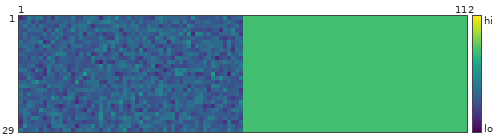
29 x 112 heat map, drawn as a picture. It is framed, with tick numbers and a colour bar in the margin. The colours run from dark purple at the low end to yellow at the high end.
It is made of 1 by 2 panels. Panel 1,1: low, fine-grained. Panel 1,2: high, flat.
